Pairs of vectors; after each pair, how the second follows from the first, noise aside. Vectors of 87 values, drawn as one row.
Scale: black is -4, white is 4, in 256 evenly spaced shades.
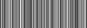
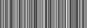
wrapped around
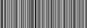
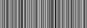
wrapped around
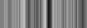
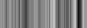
wrapped around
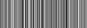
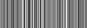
negated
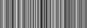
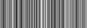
negated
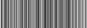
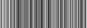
reversed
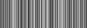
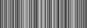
reversed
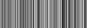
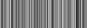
wrapped around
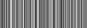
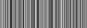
negated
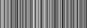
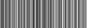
negated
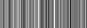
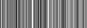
reversed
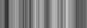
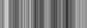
negated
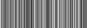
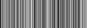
negated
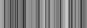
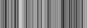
reversed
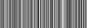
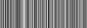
reversed
